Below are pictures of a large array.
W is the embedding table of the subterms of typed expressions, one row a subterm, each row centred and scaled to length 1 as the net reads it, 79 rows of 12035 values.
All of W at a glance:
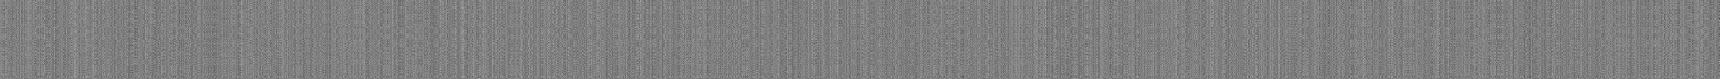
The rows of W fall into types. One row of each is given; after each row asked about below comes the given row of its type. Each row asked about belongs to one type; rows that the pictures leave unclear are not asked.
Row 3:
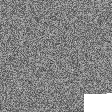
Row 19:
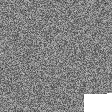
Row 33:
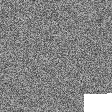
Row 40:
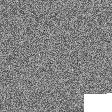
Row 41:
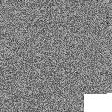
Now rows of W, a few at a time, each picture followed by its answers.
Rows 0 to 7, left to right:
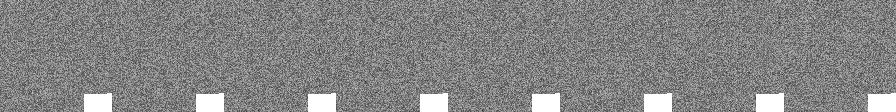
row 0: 3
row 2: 33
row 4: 33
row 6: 41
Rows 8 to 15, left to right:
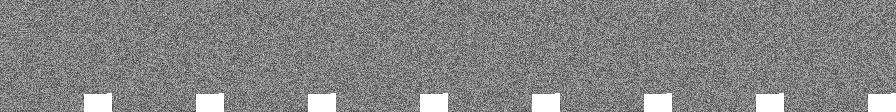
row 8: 41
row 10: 40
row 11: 19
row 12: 40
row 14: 19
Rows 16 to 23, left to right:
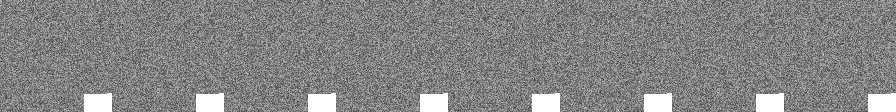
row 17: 3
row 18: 19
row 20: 3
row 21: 40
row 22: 3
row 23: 3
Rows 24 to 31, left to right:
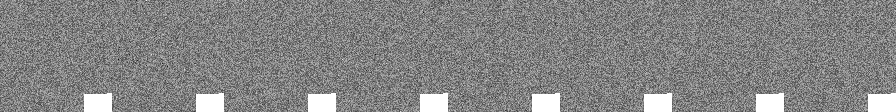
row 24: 41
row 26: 3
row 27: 19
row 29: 19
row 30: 41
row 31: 41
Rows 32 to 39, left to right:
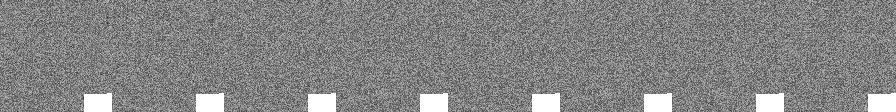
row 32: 41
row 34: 19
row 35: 3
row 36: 19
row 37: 3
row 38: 41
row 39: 41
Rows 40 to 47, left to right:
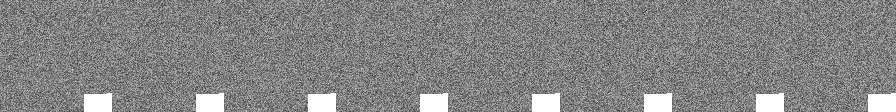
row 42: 40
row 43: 33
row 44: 41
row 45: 41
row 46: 41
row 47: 19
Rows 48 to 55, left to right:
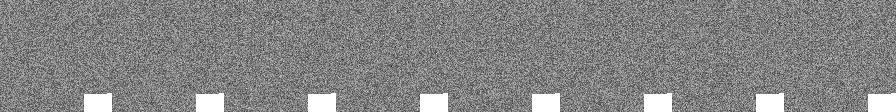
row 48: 3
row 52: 3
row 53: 41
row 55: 33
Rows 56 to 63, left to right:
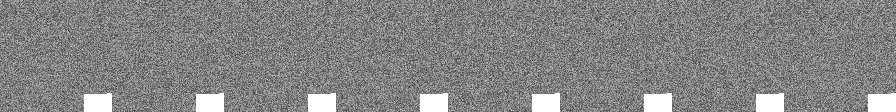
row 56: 40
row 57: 41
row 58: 19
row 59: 3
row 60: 40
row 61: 3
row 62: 3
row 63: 40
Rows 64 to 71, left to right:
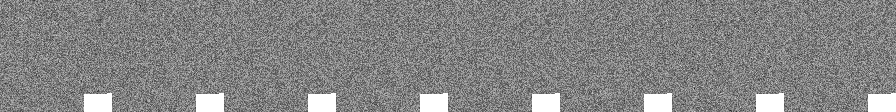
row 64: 33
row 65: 19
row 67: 41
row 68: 3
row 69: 3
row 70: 41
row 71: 19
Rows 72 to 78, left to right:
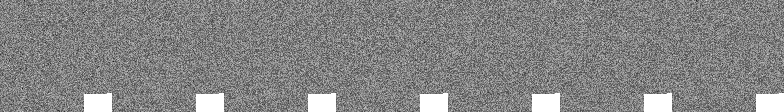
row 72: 41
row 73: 3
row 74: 3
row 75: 40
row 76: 41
